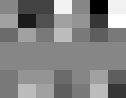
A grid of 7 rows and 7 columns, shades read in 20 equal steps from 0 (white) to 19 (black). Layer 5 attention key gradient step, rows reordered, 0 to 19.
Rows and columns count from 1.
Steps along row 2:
up down down up up down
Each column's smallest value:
7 5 7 1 8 5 0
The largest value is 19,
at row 1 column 6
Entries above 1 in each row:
5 6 7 7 7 7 7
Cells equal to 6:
0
